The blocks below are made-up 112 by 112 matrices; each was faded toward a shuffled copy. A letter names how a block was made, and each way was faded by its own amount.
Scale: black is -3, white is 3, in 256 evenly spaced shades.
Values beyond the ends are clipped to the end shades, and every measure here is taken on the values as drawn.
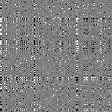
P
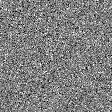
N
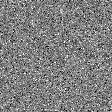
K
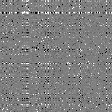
P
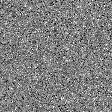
K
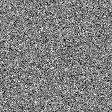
N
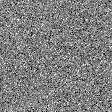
K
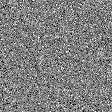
K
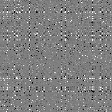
P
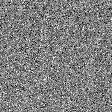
N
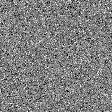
K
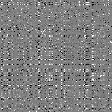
P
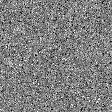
K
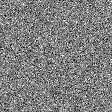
N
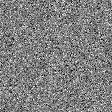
N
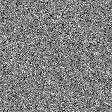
K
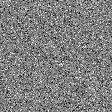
K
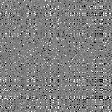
P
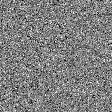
N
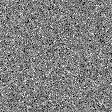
K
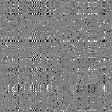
P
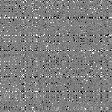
P
